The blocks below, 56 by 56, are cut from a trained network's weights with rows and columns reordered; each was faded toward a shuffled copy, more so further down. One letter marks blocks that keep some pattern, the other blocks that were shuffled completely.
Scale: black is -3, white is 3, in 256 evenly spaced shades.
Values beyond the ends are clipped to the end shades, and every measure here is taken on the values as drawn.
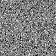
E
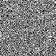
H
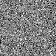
H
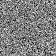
E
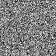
E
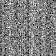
H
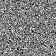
E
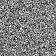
E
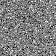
E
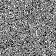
E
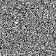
H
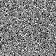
E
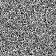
H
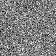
E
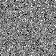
E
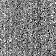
H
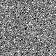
E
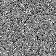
E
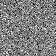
E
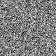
E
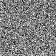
E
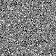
H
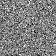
E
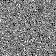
E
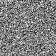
E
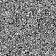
H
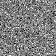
E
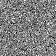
E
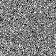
H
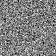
E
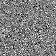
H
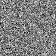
H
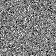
E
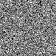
H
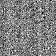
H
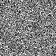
E
